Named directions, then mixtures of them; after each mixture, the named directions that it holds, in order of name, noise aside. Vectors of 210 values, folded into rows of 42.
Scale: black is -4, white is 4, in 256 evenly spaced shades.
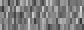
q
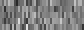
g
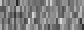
g, q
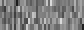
g, q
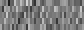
g, q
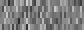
g, q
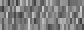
q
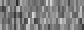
g, q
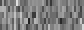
g, q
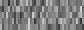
q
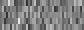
g, q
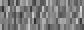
q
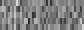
g, q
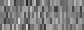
g, q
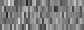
g, q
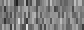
g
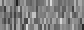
g, q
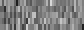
g, q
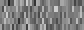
g, q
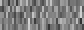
q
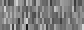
g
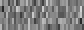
q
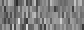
g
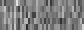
g, q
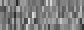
g, q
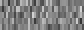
q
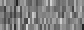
g, q
